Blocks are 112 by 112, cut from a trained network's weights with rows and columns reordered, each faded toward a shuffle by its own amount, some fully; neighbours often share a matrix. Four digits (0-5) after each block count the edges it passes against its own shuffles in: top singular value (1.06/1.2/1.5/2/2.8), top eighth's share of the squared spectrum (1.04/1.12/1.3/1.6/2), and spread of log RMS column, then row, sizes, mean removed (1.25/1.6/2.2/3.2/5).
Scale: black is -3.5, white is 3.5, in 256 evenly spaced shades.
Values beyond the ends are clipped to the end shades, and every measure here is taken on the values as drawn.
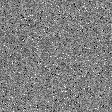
0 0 0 0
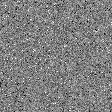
0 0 0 0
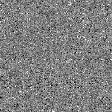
2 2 1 2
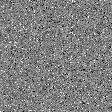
0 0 0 0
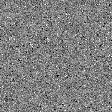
2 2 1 1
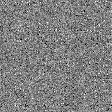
2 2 1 1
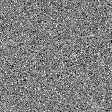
0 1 0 0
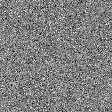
0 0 0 0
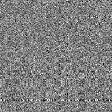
4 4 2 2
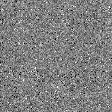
2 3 1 2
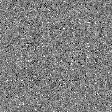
2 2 1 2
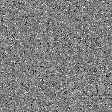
1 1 0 1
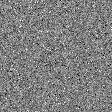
0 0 0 0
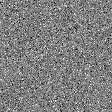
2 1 0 0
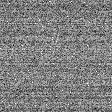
3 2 0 0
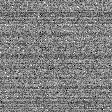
4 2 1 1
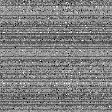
5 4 2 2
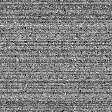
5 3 1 2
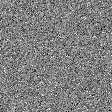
1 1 0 0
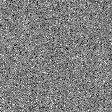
1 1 0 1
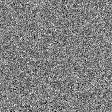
2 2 0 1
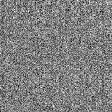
3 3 1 1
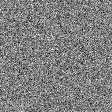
2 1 0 0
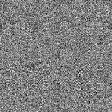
4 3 1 2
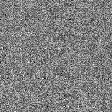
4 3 0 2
